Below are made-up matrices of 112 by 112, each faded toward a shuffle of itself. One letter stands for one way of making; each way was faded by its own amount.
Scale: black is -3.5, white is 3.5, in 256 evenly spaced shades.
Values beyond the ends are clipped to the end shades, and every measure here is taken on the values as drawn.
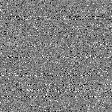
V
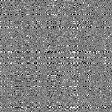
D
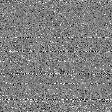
V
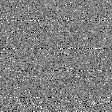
V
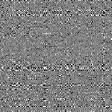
D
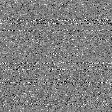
V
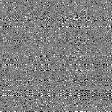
D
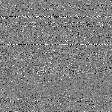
V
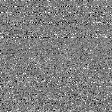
V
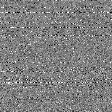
V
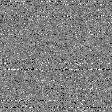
V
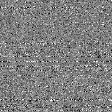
V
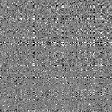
D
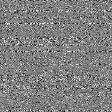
V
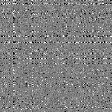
D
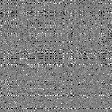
D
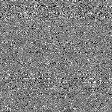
V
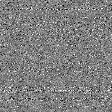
V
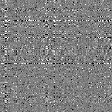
D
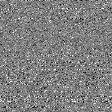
V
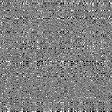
D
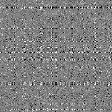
D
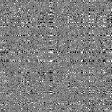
D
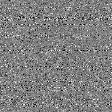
V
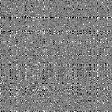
D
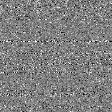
V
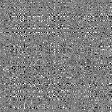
D
